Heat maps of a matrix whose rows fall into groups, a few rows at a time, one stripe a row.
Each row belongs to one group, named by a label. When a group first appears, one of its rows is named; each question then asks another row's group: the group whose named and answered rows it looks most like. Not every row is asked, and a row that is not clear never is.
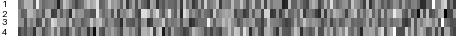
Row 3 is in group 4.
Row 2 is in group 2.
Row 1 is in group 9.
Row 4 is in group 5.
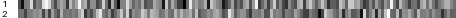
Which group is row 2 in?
5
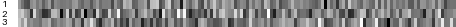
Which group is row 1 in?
2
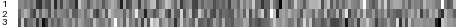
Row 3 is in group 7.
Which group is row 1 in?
4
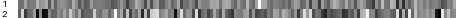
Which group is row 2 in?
7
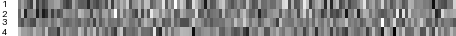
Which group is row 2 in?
7
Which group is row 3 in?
5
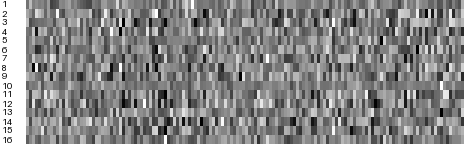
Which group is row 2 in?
2
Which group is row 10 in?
9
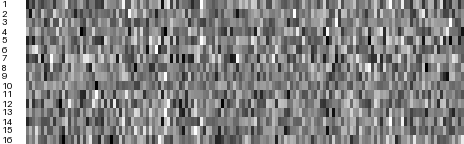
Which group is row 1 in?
5
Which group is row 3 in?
4
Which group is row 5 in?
5
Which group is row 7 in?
9
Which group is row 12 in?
9
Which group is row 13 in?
2
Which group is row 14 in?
5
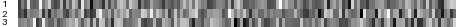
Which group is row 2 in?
5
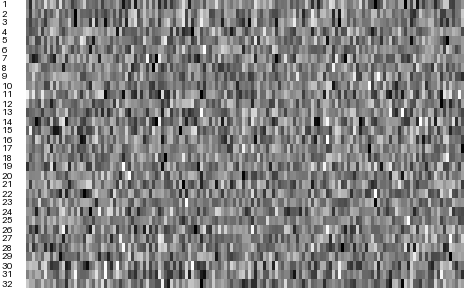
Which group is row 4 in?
9
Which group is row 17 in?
5
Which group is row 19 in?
5
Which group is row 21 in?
9
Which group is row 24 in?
4
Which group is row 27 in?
4
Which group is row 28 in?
7
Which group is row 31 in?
9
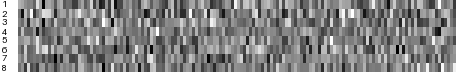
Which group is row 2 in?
9
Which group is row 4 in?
7
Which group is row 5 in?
9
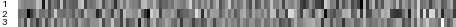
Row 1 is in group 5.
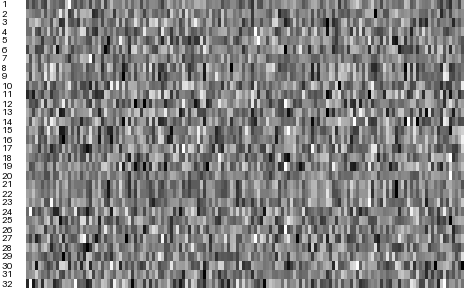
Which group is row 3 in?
2
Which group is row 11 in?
5
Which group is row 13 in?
2
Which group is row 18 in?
4
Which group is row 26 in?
2
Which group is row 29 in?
4
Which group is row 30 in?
4
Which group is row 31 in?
2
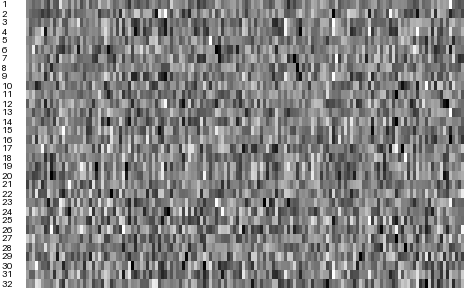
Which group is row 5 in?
2
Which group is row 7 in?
4
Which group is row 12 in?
7
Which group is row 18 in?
7
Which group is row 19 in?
7
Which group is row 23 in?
4
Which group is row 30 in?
2
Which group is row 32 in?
2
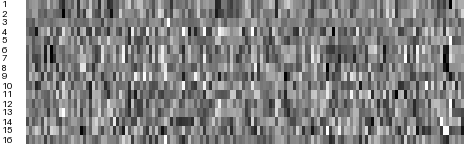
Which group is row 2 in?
4
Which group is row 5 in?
4
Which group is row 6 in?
7
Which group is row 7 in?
7
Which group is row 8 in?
7
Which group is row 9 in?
2
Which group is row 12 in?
4
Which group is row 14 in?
9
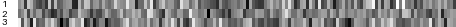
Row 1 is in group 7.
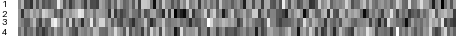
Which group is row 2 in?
9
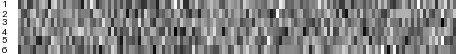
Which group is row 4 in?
9
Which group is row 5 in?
4
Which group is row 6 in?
5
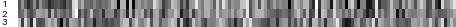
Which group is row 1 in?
7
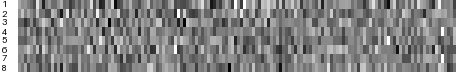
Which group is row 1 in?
5
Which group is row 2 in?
9
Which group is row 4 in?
4
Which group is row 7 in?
4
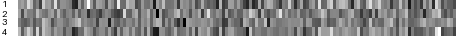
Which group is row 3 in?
9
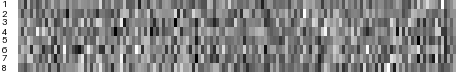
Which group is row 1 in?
4
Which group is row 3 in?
2
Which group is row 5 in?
2
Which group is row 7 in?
2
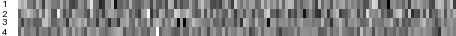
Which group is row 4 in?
7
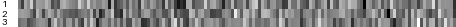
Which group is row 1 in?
9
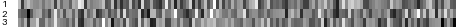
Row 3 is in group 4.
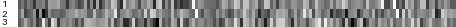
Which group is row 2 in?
7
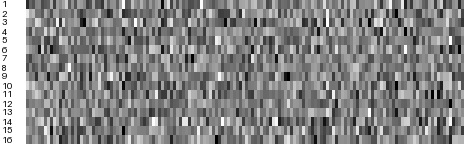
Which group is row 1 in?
5
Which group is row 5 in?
4
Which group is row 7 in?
9
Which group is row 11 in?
2
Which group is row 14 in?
2
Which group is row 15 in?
5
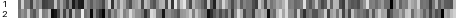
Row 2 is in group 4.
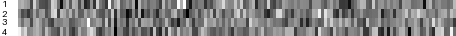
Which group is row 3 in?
9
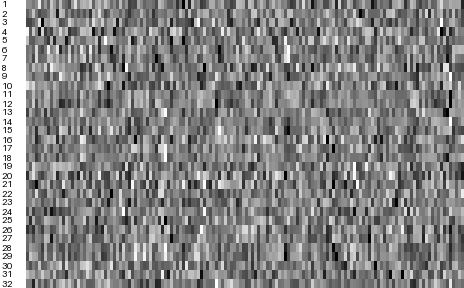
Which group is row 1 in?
9
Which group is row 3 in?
9
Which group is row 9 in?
4
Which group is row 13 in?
7
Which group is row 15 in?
4
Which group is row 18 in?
7
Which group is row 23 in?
5
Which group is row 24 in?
7
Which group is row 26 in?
5
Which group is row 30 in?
9
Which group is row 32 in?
4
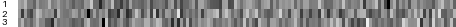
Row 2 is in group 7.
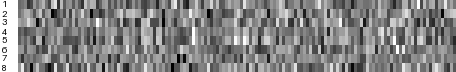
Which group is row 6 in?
7
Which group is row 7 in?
9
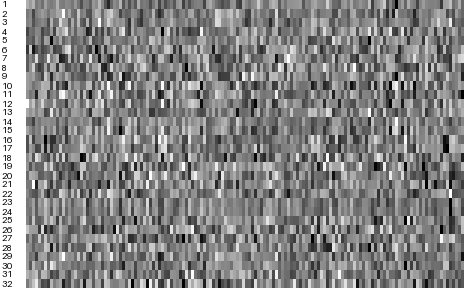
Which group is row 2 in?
4
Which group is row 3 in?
4
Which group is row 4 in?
5
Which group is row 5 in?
5
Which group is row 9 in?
5
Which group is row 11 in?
4
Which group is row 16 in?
7
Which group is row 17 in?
7
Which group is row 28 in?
5
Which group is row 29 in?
4
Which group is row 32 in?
2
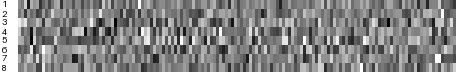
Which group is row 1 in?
4
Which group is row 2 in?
4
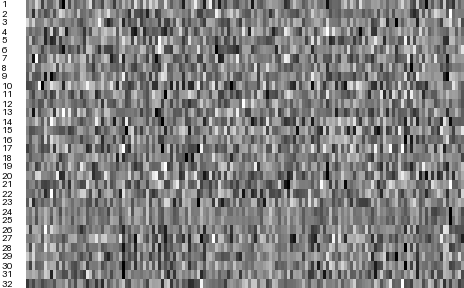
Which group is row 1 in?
2
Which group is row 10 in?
9
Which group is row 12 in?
5
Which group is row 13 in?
4
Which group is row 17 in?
5
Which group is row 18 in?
9
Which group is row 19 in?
7
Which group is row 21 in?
4
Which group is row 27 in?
9
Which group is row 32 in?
5
